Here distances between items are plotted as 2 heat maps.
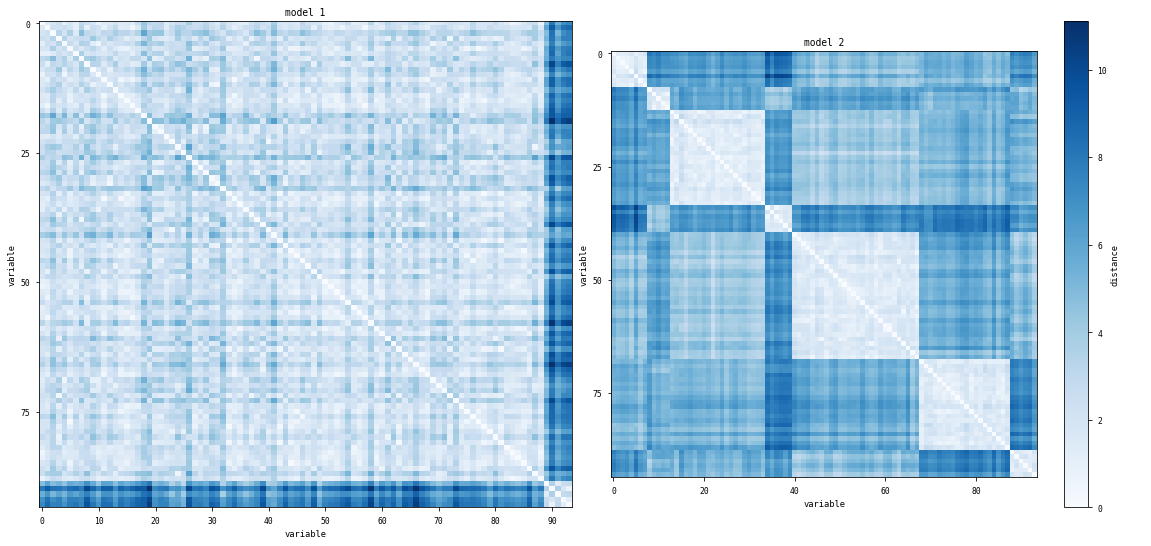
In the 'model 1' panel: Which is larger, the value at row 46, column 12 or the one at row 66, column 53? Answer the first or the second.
the first
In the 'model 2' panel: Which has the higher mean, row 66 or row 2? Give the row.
2
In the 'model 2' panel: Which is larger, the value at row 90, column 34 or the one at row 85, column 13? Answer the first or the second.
the first
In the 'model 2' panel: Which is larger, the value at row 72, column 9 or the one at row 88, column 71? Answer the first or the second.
the second
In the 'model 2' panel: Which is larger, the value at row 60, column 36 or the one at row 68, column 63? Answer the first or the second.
the first
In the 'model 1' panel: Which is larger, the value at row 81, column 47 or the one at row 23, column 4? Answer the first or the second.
the second
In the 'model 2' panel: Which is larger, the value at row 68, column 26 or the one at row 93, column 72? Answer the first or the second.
the second
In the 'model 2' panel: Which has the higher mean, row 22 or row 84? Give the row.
84
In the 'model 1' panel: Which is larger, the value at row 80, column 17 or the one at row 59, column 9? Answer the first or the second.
the second
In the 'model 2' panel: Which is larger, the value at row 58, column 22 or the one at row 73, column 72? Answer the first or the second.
the first
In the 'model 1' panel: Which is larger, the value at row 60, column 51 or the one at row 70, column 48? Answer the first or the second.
the second
